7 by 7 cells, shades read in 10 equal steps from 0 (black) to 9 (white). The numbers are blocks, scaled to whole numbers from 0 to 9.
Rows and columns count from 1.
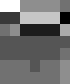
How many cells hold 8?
0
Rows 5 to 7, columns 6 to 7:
3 4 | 4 5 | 4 5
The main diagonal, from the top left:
9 2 1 3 3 4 5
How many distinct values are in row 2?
3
